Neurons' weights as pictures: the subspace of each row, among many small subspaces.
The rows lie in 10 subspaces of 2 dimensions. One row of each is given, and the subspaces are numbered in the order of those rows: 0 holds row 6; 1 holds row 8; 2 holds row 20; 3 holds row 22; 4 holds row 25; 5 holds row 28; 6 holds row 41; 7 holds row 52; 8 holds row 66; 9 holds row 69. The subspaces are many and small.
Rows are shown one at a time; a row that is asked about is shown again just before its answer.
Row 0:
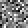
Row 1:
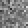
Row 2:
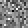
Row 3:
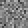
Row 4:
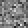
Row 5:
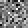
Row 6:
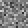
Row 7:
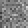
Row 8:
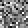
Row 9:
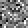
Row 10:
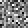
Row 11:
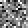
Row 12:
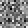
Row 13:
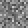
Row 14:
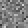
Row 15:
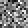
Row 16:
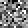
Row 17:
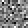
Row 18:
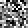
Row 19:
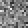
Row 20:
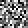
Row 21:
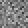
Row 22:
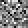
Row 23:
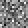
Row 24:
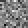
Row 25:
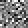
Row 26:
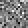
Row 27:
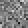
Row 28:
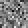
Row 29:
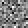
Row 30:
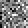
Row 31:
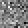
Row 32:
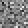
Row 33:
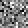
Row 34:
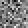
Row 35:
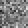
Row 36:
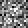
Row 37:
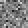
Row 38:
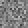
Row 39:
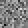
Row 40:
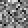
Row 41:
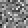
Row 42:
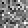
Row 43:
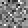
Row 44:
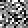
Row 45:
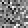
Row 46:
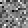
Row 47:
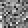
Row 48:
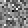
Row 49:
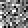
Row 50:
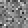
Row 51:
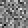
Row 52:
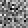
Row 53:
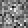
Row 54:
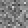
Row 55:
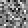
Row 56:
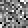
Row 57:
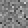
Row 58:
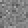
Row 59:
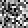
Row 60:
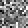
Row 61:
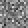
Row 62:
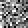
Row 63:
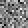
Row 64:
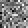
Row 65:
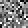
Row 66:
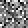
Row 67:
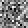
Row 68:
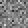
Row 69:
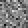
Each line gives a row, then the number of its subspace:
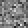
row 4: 7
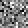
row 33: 0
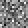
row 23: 8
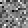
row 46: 9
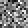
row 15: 3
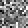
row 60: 1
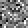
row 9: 6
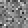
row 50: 8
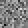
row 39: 2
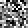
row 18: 7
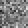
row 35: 1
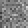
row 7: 0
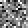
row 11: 9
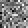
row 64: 0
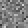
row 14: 6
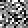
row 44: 4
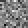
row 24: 9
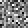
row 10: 4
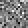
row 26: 5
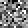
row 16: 3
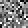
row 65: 5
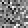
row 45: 4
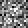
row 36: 7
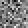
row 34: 4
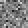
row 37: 9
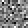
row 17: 3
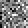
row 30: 0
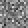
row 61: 8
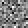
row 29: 3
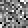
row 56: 5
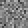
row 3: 2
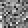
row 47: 1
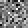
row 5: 4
